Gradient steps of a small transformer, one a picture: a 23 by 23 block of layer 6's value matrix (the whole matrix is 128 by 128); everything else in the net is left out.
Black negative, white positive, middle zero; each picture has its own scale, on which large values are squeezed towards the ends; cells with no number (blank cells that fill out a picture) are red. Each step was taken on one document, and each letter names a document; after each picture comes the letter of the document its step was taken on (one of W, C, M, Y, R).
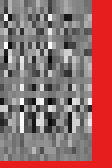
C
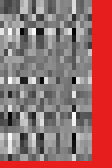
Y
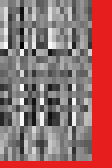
C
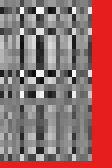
Y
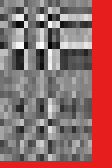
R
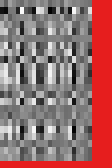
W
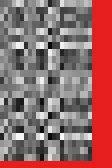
R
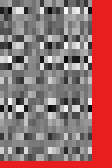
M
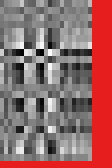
R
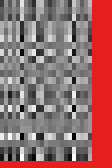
Y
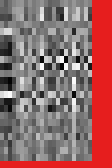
M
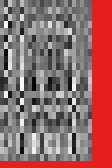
C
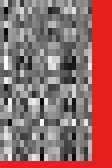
C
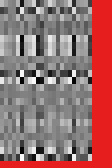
Y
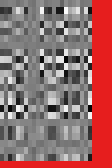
M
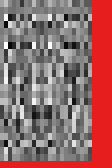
C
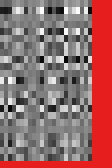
M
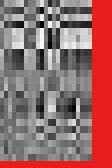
R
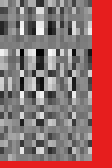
Y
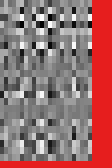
R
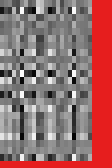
Y
